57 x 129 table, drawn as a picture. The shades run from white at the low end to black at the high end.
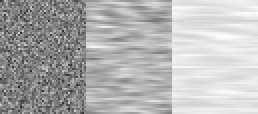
The table splits into one row of 3 panels. Panel 1,1: middling, fine-grained, strong in contrast. Panel 1,2: low, streaked across. Panel 1,3: very low, streaked across, faint in contrast.
